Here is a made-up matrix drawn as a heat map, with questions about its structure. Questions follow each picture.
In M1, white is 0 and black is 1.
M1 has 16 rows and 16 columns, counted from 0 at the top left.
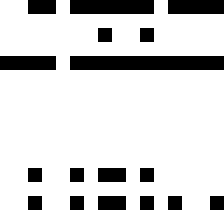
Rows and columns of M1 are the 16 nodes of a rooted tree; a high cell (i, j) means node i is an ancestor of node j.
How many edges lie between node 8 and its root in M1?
4
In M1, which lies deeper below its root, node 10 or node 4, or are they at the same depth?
node 10
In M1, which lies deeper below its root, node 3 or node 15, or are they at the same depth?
node 15
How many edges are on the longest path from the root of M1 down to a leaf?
5
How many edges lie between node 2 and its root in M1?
4
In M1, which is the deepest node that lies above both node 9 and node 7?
0
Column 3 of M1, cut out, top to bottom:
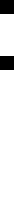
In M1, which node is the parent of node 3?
0
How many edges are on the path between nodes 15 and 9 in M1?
3
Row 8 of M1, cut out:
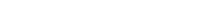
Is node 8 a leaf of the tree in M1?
yes
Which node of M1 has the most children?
0
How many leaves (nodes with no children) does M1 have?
11
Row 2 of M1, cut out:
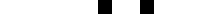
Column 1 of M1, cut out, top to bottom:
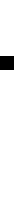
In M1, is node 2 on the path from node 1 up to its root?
no
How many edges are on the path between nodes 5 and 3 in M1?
4
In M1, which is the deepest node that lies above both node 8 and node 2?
12
